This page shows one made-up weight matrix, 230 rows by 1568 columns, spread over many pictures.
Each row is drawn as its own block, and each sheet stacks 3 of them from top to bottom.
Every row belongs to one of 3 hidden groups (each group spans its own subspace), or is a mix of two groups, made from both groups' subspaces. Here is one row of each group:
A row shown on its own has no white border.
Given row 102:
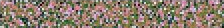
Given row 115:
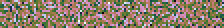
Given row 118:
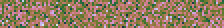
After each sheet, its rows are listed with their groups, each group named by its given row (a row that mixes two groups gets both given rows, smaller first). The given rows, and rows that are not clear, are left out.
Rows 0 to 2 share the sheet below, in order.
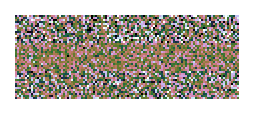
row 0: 115
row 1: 118
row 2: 115
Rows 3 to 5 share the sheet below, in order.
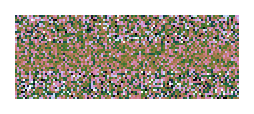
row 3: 115
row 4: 115 and 118
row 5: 118
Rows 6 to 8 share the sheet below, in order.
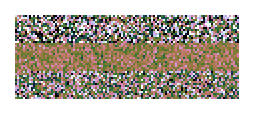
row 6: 102
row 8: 118
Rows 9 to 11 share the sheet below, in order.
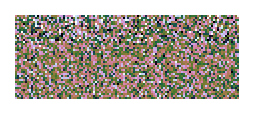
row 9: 118
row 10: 102 and 115
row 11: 115
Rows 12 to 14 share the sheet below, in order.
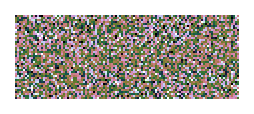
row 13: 118
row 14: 115
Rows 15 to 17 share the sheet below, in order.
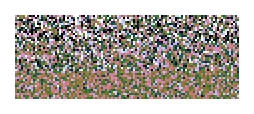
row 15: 118
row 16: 102
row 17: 115 and 118
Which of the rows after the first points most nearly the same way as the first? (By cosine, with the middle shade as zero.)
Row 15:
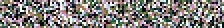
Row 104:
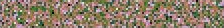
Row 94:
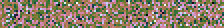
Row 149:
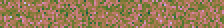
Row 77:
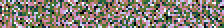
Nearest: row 94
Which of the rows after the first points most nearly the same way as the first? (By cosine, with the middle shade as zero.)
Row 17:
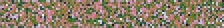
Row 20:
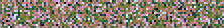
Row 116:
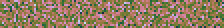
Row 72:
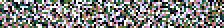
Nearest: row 72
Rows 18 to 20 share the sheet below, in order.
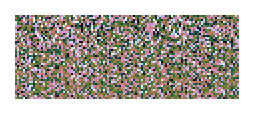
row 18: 102 and 118
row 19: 118
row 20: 118
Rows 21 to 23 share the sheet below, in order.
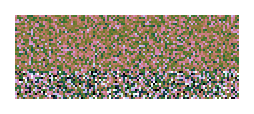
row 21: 115
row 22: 115
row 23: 115
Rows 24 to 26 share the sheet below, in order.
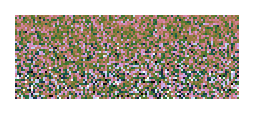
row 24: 102
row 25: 115
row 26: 115
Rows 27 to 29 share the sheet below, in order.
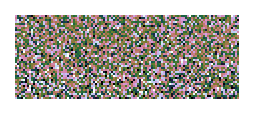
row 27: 115
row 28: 118
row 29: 115 and 118
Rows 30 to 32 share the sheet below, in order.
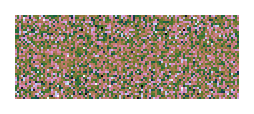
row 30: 102
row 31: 118
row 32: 118
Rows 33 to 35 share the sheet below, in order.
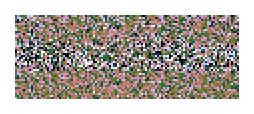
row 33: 115
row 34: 118
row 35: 115
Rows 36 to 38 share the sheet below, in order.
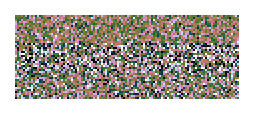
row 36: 102 and 118
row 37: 118
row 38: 115
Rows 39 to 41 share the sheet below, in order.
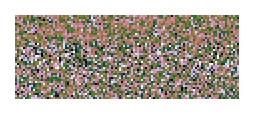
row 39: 102 and 115
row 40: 118
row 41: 118
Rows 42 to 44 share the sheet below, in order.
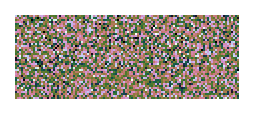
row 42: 115
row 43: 102
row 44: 118
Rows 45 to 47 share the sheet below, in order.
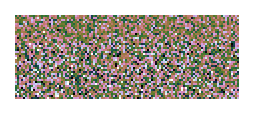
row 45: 115
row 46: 102 and 115
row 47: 118
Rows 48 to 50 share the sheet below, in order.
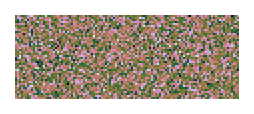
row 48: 115
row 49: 102
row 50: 102 and 118
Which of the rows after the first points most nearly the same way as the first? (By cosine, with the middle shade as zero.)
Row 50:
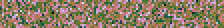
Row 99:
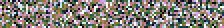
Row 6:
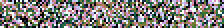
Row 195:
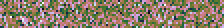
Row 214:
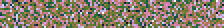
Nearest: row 6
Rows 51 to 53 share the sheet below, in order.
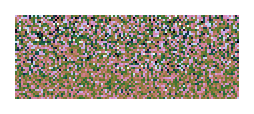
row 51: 102
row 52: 115
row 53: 102
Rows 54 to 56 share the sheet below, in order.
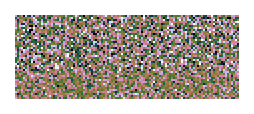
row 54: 118
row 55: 118
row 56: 115
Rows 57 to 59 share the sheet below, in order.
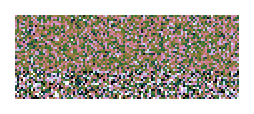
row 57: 118
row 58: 115
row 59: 118
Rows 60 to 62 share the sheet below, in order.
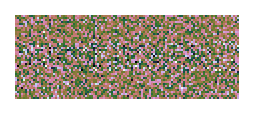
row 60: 115
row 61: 115
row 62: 118
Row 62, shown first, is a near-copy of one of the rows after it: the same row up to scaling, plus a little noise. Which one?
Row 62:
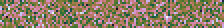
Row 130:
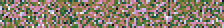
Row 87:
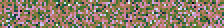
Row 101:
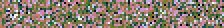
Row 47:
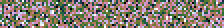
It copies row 130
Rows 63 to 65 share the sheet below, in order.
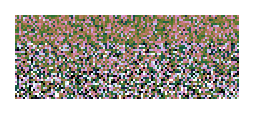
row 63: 102
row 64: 115
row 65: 118
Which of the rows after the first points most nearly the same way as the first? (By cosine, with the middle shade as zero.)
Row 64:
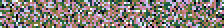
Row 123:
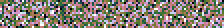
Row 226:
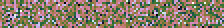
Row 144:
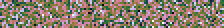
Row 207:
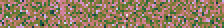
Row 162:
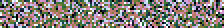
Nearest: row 162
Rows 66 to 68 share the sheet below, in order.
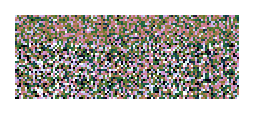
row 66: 115
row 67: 102
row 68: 102
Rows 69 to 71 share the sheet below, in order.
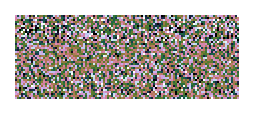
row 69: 118
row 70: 115
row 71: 102
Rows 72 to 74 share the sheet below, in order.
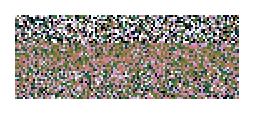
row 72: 115
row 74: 118
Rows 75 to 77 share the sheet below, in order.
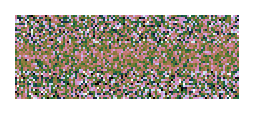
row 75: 115
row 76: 102
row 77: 118
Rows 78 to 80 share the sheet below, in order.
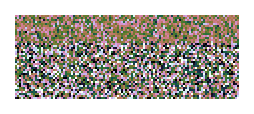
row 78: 102
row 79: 118
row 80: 102
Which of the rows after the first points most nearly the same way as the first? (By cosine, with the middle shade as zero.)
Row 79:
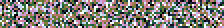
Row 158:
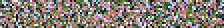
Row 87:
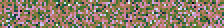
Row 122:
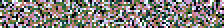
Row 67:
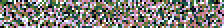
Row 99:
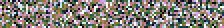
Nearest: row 99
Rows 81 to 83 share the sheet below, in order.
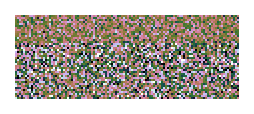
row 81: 115
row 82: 118
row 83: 115
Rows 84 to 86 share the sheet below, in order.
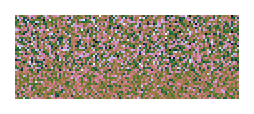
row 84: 102 and 115
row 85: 102 and 115
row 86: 118
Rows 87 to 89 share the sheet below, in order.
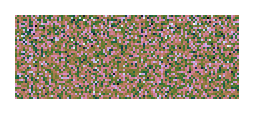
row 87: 118
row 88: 118
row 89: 115
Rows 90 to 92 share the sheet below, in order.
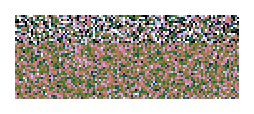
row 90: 115
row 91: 118
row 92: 115
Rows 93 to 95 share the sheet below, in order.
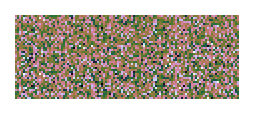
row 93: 102
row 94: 118
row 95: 102
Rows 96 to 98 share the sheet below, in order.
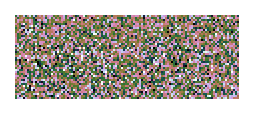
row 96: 118
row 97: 102
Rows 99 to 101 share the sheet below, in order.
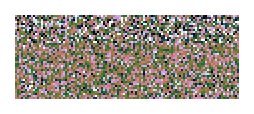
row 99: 118
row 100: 102
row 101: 118
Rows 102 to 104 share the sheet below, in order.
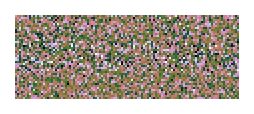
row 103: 102
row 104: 118
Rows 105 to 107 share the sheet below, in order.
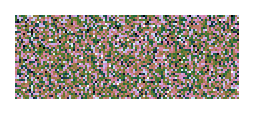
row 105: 115
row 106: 102
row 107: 115
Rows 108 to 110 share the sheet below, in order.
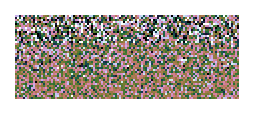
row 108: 102
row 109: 102 and 118
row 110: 118
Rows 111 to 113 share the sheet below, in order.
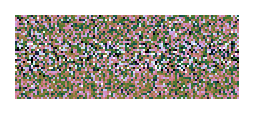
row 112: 115
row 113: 102
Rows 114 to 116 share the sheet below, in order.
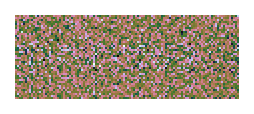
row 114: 118
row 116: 115
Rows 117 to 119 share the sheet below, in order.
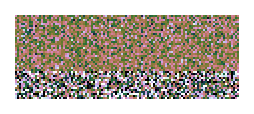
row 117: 118
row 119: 102 and 115
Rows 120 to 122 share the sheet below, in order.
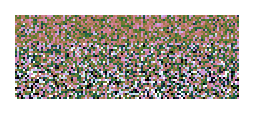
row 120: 118
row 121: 118
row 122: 115
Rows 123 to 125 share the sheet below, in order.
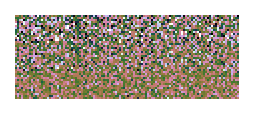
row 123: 118
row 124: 118
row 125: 115 and 118
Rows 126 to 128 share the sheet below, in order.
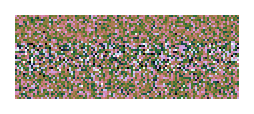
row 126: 115
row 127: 115
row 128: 102
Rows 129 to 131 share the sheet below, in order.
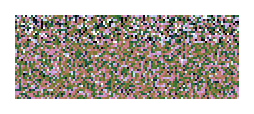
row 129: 118
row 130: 118
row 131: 102
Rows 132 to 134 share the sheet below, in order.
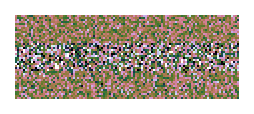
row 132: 115
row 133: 118
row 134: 102
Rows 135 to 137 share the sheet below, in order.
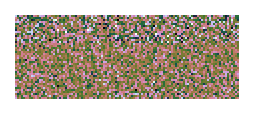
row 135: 115
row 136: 102
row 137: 115
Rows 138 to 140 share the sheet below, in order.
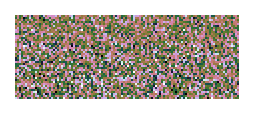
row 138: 102
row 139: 102
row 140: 102
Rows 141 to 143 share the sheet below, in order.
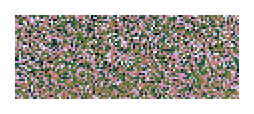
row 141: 115
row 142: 102
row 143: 115
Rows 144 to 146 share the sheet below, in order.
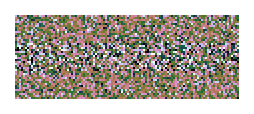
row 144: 115
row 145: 115
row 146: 102
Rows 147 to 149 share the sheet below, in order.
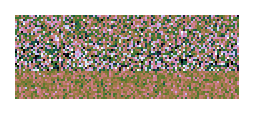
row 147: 118
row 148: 118
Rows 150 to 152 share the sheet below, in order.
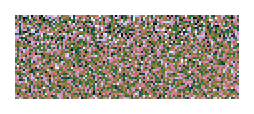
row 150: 102
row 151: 118
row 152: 115
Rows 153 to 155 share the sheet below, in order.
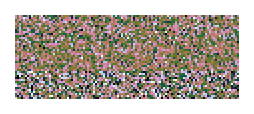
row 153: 102
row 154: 102
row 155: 115
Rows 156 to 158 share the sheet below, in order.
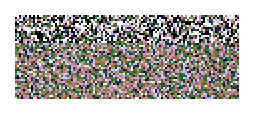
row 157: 102 and 115
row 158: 115
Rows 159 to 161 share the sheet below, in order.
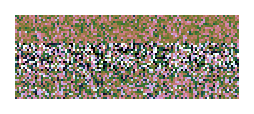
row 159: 102
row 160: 102
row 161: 102 and 118
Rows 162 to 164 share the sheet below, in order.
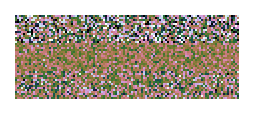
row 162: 115
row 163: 115
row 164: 118
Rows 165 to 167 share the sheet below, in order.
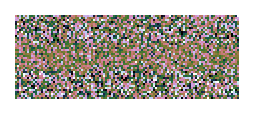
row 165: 118
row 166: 115 and 118
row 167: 102
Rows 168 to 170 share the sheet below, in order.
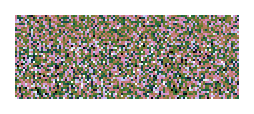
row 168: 115
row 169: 118
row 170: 102
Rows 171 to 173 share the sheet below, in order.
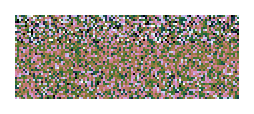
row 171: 115
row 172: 118
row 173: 102 and 118
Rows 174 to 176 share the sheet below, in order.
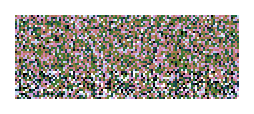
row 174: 118
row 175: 102
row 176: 102
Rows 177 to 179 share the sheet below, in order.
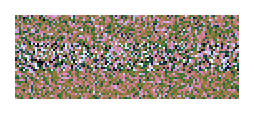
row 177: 102
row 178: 102 and 118
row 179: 115
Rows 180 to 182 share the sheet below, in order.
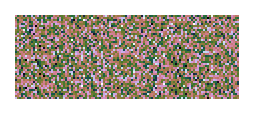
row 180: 118
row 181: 102
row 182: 102
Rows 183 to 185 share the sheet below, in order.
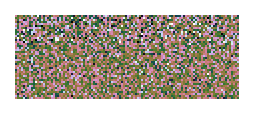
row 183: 118
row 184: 115
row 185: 118
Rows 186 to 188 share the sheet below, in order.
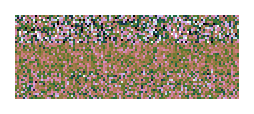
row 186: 102
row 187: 102
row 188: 118
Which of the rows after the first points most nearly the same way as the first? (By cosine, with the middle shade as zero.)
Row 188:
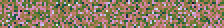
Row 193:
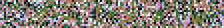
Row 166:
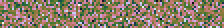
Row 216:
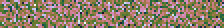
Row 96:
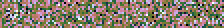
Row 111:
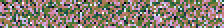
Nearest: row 166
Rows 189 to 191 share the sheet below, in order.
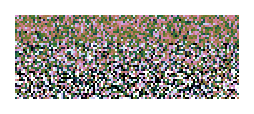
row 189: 102
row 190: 115
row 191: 115
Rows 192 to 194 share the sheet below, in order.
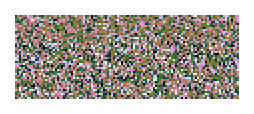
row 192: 115
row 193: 102
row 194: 102
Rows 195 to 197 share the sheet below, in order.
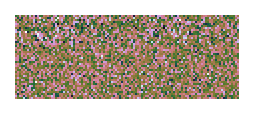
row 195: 102
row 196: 102
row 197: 118
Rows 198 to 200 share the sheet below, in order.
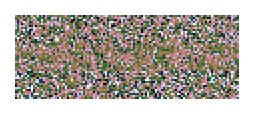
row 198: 118
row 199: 102
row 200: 115
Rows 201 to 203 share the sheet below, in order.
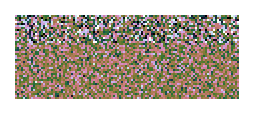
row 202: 115
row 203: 118
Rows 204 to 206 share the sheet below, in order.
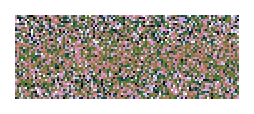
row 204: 115
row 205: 118
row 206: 102
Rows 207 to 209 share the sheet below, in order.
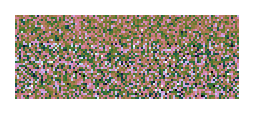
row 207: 118
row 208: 102
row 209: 115 and 118
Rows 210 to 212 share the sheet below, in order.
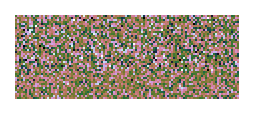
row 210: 118
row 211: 102
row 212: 118
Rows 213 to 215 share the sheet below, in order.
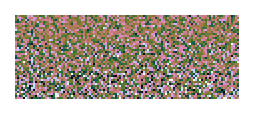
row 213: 115
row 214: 115
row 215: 118
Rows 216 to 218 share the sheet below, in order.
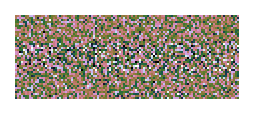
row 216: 115
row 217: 115
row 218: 115
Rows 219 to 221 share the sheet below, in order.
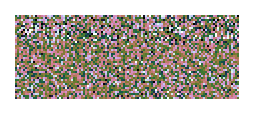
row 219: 118
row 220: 115 and 118
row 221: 115
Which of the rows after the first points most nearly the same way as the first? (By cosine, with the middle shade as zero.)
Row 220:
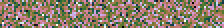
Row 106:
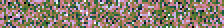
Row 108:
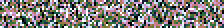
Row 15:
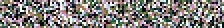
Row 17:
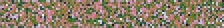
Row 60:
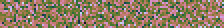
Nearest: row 17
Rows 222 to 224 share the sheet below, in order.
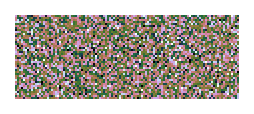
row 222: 115
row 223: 102 and 115
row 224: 118
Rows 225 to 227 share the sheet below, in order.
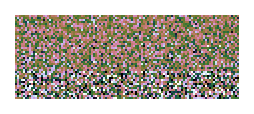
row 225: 102 and 115
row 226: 118
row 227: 118
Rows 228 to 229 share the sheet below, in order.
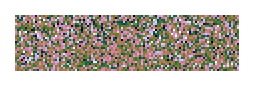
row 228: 102
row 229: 118
